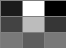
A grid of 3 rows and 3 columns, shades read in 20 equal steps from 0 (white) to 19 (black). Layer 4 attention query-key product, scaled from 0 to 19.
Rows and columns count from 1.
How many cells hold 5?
1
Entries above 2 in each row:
2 3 3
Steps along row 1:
down up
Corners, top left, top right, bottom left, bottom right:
17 19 10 10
